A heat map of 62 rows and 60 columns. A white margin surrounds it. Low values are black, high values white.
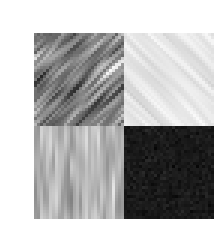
It is made of 2 by 2 panels. Panel 1,1: middling, slanting up to the right, strong in contrast. Panel 1,2: very high, slanting down to the right, faint in contrast. Panel 2,1: high, streaked downward. Panel 2,2: very low, fine-grained, faint in contrast.
